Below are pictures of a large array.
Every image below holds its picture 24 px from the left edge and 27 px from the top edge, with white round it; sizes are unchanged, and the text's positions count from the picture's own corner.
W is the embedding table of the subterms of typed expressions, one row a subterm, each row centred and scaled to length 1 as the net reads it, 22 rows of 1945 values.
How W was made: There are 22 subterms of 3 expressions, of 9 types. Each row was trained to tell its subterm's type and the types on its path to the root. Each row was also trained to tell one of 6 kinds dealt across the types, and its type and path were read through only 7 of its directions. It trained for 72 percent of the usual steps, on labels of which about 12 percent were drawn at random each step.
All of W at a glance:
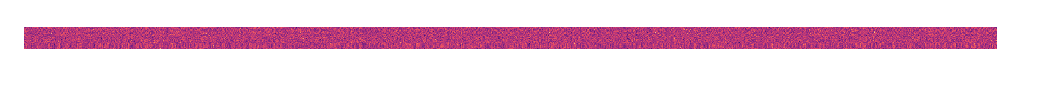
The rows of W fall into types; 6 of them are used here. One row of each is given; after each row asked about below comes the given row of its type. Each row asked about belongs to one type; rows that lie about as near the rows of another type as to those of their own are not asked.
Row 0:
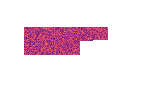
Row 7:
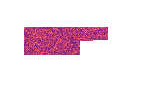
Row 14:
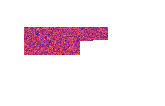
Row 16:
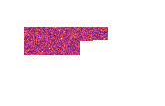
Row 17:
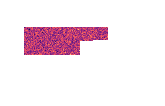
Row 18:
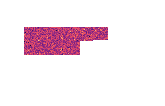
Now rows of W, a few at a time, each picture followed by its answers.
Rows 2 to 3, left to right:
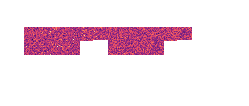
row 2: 7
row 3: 7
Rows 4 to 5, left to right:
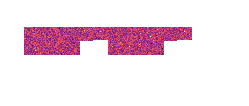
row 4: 17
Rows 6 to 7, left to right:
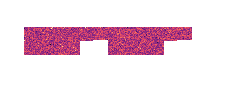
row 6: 14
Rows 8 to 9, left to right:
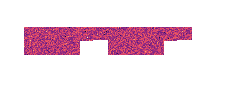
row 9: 17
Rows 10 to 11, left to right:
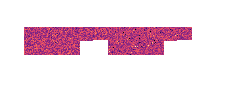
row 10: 14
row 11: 17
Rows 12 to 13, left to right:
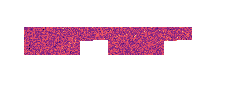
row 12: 14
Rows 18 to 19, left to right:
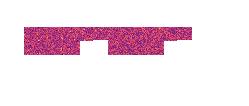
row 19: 18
